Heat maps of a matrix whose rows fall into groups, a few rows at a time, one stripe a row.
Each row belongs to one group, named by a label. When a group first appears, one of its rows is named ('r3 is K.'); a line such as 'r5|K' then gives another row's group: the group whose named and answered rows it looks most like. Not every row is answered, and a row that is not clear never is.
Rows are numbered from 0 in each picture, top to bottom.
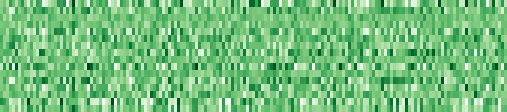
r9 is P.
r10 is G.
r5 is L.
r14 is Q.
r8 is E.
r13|L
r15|Q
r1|P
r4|G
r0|G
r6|E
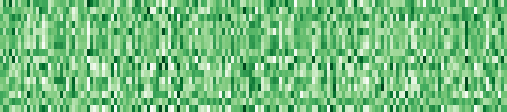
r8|E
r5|G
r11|G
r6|G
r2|L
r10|Q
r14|L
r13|Q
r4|E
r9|Q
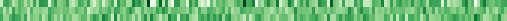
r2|L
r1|E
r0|Q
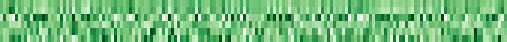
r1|E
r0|E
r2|P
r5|L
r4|L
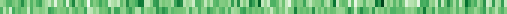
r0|G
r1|E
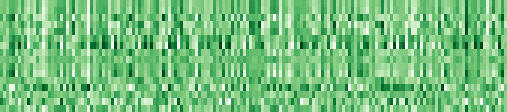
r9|E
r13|E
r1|G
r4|G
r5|L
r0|G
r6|L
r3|G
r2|E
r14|Q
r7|E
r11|G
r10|E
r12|P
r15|G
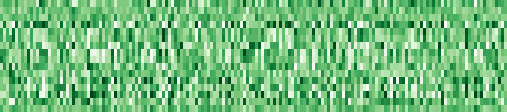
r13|L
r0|Q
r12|G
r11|L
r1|Q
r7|Q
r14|P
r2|L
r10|E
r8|Q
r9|P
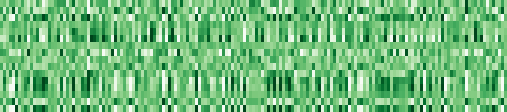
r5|L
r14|E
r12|P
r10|P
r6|E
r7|Q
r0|G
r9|E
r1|E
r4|L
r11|P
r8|G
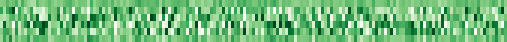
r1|E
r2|L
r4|Q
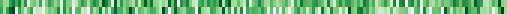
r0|L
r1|E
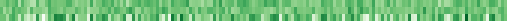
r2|G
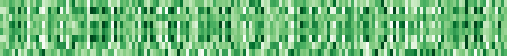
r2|E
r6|G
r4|L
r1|L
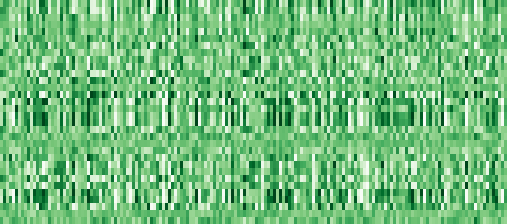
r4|Q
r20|P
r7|Q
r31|L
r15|P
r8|G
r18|Q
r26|G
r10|Q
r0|Q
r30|G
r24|G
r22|P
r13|L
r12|P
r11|L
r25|Q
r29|Q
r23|G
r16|P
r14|P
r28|P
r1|Q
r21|Q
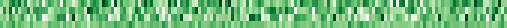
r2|G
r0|L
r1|P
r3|E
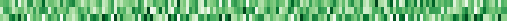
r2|L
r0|Q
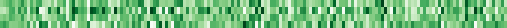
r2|G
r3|Q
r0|G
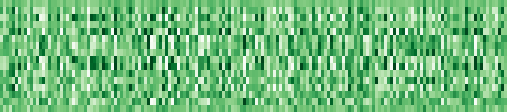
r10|E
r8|L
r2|L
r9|L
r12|E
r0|E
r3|E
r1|E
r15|E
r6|Q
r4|L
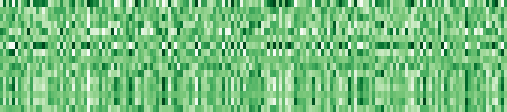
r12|E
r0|P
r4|Q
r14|E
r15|G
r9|L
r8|Q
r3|G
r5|E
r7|E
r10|G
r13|E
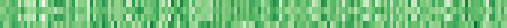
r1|G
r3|L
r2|G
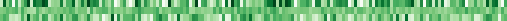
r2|Q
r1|G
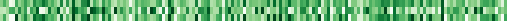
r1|L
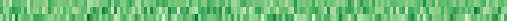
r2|P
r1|L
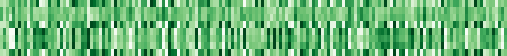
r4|P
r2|E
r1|E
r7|L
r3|L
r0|L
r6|P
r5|P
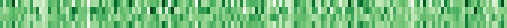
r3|E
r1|L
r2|G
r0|E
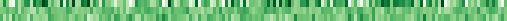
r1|G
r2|E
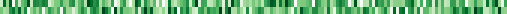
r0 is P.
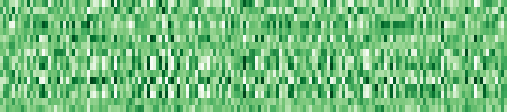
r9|Q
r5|L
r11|L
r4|P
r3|P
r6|E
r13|Q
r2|P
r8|Q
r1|E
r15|G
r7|G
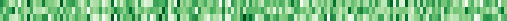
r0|Q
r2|Q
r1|E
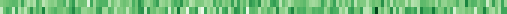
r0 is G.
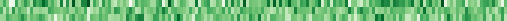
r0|P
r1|E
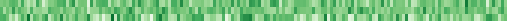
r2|Q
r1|E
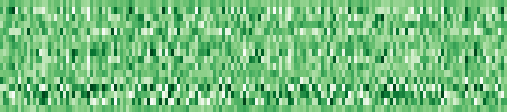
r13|P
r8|G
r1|E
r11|Q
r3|Q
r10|G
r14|Q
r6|L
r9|E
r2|G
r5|E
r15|G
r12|L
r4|Q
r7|L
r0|E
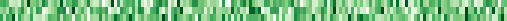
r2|E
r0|Q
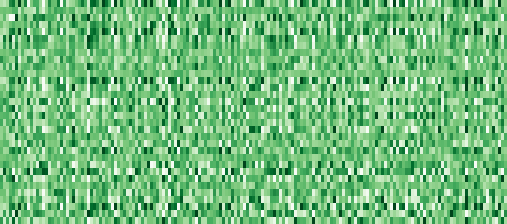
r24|P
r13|E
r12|G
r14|Q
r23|Q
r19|P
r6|P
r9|P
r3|L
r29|L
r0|L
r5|P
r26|L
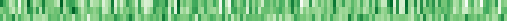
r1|Q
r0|Q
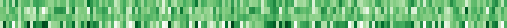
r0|P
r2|G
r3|P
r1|G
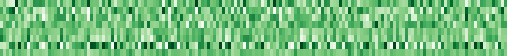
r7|E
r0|P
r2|G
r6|L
